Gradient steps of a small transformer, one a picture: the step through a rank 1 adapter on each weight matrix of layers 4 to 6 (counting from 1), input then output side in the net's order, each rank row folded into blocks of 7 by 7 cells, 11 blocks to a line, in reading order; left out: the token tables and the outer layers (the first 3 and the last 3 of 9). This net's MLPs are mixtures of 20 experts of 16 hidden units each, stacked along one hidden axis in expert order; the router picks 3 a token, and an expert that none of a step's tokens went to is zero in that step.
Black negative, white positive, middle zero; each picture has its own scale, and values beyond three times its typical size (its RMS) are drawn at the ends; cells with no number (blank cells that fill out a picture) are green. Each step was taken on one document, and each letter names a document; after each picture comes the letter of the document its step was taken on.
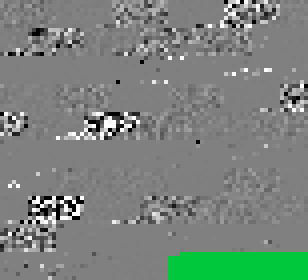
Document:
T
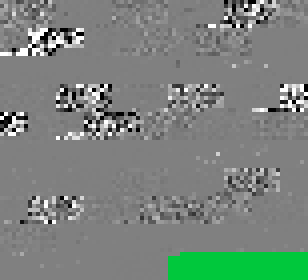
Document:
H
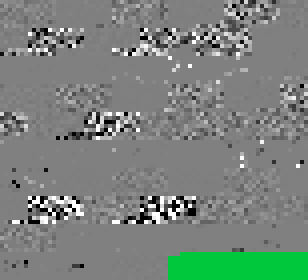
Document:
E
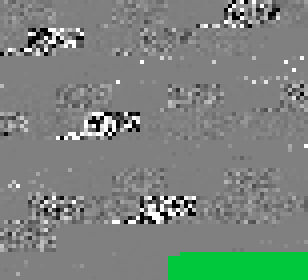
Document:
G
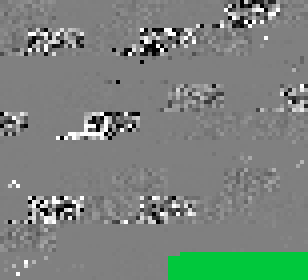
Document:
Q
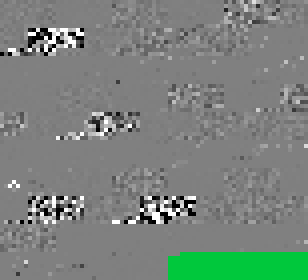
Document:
G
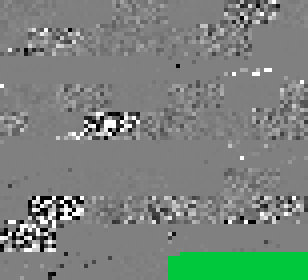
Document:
T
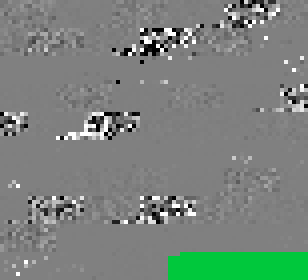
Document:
Q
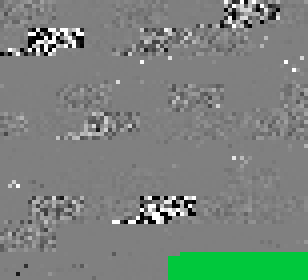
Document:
G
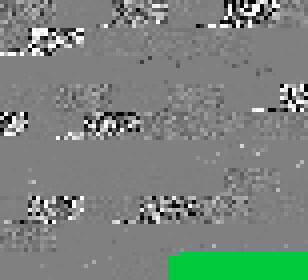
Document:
H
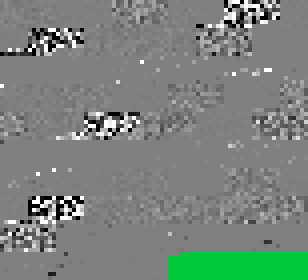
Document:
T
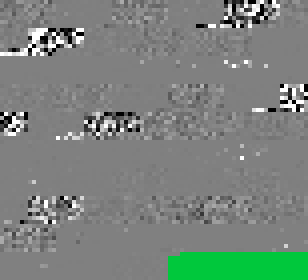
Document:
H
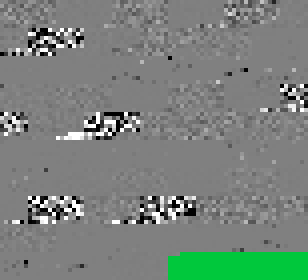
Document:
E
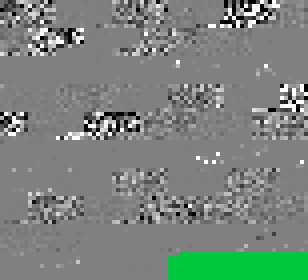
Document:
H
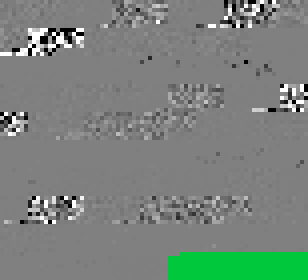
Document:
H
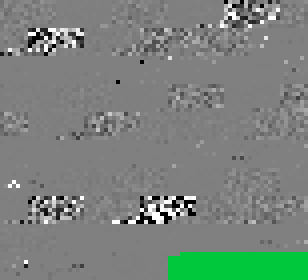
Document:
G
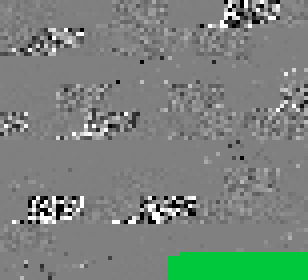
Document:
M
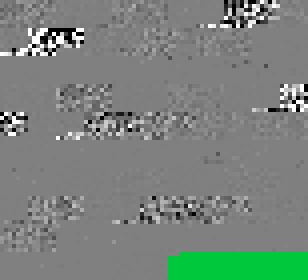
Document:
H
